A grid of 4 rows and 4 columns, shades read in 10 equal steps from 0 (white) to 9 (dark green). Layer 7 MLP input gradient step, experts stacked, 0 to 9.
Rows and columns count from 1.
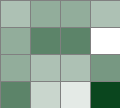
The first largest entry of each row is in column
2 2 4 4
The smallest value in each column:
3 2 1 0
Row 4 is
6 2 1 9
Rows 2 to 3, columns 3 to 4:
6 0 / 3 5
